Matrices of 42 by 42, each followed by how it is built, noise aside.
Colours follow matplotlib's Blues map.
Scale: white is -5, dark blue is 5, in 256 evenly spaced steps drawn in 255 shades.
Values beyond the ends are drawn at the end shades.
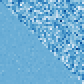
upper triangular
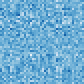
low rank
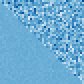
upper triangular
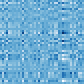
low rank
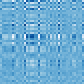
low rank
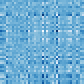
low rank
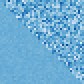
upper triangular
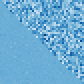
upper triangular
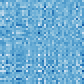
low rank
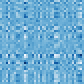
low rank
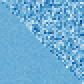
upper triangular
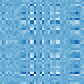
low rank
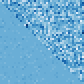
upper triangular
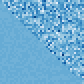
upper triangular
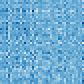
low rank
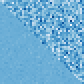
upper triangular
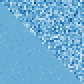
upper triangular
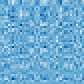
low rank
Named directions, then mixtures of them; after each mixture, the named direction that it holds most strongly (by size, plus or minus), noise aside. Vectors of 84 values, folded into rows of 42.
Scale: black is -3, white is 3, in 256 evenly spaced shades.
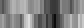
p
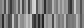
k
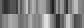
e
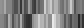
p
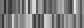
k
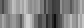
p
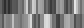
e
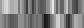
e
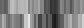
p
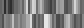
e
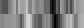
p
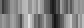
p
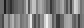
e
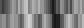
p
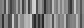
k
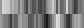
e
